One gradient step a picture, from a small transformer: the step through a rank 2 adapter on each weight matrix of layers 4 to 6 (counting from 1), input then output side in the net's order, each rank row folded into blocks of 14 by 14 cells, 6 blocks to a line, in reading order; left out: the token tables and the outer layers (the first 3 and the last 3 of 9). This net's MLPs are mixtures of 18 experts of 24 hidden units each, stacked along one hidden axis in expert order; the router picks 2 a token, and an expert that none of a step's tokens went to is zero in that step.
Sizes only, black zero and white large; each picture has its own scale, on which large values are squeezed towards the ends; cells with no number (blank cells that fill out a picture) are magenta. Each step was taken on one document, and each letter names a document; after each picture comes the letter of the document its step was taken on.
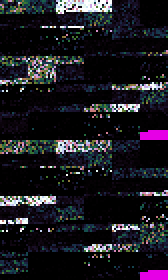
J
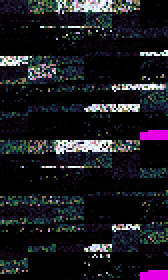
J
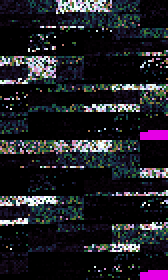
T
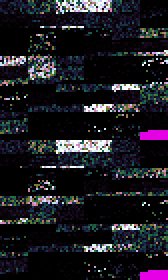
T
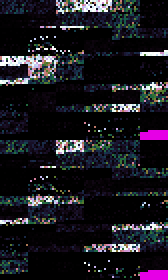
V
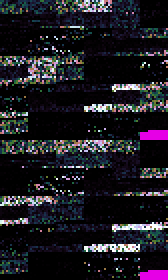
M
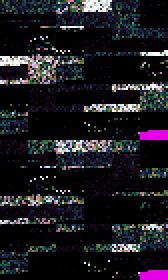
V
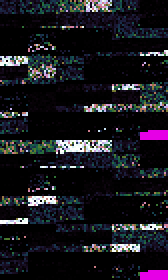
T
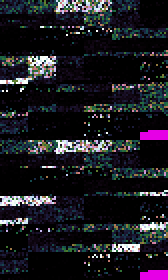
J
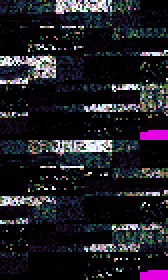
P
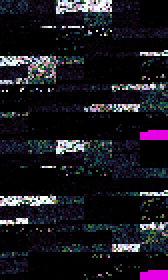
J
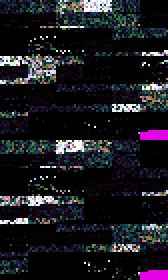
V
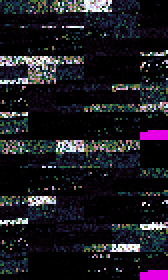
P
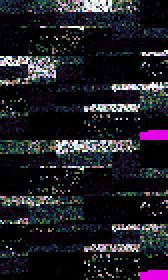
M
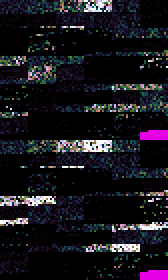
T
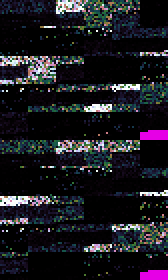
J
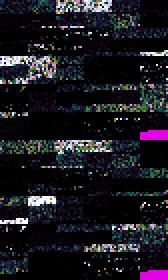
P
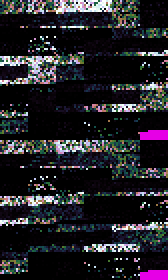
V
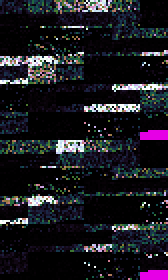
M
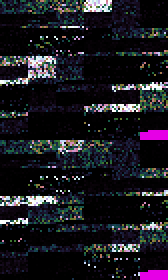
M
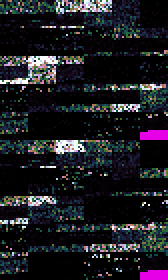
P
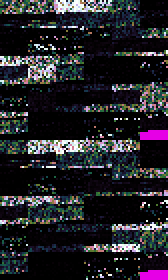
M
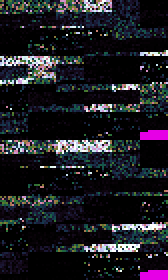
P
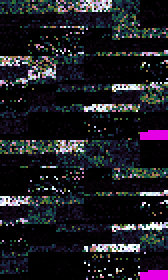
M
